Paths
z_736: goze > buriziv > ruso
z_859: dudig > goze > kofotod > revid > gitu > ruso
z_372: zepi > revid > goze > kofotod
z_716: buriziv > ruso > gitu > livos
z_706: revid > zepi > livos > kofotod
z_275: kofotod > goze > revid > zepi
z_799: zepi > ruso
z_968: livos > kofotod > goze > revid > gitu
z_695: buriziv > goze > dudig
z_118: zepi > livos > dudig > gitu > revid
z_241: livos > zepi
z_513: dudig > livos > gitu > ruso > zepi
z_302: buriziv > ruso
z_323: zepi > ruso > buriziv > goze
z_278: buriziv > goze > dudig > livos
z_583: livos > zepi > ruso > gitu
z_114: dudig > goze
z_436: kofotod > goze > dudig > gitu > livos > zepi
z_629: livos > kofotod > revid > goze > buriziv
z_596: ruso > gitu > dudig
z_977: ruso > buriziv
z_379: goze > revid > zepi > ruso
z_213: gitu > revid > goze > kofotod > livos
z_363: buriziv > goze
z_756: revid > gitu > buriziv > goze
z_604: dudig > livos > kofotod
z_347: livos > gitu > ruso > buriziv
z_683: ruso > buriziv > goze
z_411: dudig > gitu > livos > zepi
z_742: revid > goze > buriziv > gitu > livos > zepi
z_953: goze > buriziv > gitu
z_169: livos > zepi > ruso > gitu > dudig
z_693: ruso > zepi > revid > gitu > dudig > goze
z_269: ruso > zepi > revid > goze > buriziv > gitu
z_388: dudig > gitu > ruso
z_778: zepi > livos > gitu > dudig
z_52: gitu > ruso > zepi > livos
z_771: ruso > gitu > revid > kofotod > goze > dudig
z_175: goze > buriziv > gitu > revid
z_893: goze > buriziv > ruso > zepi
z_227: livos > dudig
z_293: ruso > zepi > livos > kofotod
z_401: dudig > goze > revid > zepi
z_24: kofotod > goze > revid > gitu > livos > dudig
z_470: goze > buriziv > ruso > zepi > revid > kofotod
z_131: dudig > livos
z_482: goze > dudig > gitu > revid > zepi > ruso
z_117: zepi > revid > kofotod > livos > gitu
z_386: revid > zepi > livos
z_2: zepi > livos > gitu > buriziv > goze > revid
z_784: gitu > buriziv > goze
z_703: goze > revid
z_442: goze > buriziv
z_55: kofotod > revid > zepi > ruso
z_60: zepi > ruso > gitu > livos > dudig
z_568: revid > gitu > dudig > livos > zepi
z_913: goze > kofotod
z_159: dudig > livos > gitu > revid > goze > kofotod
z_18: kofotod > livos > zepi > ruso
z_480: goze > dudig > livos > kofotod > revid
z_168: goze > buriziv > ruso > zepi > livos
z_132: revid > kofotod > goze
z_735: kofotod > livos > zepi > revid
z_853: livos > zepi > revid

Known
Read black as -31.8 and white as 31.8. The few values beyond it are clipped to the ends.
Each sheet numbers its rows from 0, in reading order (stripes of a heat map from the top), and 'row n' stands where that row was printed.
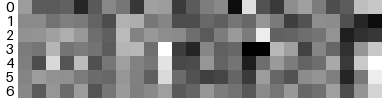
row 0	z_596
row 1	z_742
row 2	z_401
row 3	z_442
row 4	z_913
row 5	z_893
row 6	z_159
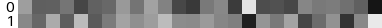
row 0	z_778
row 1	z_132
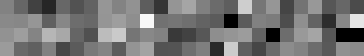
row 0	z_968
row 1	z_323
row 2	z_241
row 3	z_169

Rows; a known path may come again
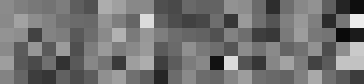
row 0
z_436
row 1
z_893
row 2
z_52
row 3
z_159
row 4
z_596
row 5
z_117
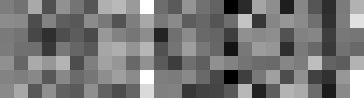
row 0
z_363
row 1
z_482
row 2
z_269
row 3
z_756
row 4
z_706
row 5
z_683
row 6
z_799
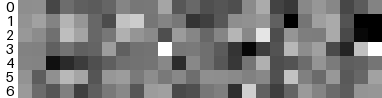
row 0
z_513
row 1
z_241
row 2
z_853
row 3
z_736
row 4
z_583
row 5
z_480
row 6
z_169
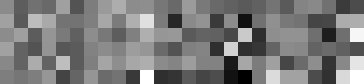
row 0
z_213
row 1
z_695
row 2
z_379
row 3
z_60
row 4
z_132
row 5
z_977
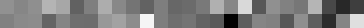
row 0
z_735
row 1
z_323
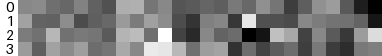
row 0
z_742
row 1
z_778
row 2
z_442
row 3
z_114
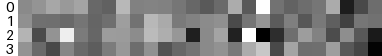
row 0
z_275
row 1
z_693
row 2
z_227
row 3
z_118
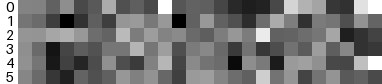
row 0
z_302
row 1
z_953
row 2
z_401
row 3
z_716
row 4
z_388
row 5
z_968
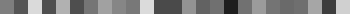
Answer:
z_913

